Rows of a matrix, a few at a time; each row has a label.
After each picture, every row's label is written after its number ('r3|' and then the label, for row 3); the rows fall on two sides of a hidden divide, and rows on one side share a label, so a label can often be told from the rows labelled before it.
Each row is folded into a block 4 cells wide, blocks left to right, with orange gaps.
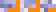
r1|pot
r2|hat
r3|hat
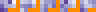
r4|hat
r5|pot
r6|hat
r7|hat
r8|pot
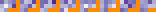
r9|pot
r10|pot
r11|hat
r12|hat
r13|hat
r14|hat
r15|hat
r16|hat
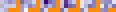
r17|hat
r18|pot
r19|hat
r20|hat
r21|pot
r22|hat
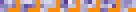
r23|pot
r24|pot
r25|pot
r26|hat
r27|hat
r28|hat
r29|hat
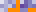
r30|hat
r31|hat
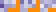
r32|pot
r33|pot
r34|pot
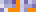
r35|hat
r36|hat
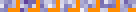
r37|hat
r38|hat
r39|pot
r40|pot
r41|pot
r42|pot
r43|hat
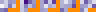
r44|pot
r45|hat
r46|hat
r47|pot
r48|hat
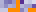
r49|hat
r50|pot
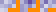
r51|pot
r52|hat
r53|hat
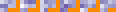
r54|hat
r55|hat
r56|hat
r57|pot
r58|pot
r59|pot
